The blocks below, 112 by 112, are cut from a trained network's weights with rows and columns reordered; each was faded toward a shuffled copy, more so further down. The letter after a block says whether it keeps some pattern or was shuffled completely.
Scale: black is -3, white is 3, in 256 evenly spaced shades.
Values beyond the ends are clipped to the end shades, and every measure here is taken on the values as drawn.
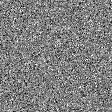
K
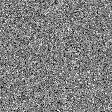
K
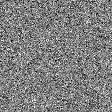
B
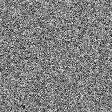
B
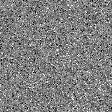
B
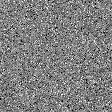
K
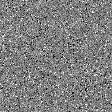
B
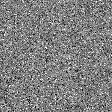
K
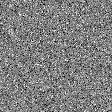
K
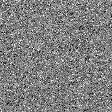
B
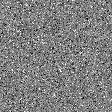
K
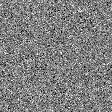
K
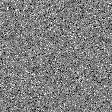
K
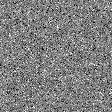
K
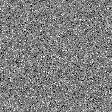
B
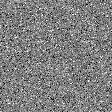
K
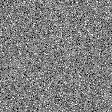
B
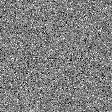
B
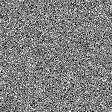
K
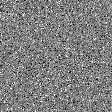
K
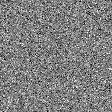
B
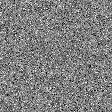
K
